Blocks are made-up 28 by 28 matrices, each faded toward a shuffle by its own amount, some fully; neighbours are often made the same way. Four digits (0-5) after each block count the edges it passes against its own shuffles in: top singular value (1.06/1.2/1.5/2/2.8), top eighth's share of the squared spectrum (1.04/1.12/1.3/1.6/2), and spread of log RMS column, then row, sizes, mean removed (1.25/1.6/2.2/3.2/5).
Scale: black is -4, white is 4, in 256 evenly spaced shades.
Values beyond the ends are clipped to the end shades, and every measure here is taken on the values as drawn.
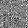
3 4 1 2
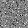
0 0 0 0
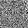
1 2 1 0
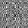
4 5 3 2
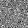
0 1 0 0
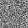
2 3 1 0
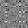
4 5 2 2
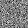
0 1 0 0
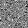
0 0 0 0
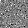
0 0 0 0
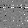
3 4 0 1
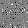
2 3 1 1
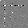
3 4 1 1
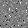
0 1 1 0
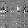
3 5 2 2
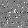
2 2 0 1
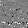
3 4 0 1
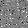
1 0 0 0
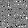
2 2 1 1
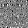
3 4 1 2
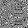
3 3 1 1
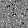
1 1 0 0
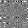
3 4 1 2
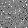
1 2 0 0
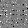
3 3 0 1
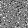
1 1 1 0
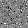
1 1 0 0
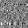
3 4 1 2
